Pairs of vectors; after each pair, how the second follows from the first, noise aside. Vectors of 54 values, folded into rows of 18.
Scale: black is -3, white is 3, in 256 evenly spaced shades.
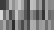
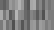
shrunk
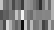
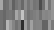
shrunk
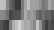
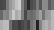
negated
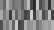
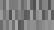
shrunk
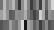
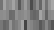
shrunk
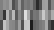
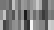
negated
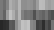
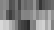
negated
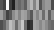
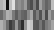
negated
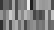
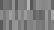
shrunk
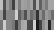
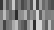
negated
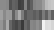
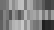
negated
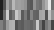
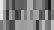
negated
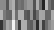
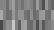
shrunk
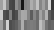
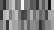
negated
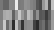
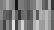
negated
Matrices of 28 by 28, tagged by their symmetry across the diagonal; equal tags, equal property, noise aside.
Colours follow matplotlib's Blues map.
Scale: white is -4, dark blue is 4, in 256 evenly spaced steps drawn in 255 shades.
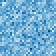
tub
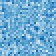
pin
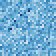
tub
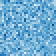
pin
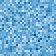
tub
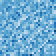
tub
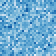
tub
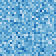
pin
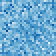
tub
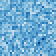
tub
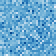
tub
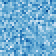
pin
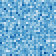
pin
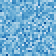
pin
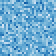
pin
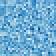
pin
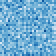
pin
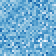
tub
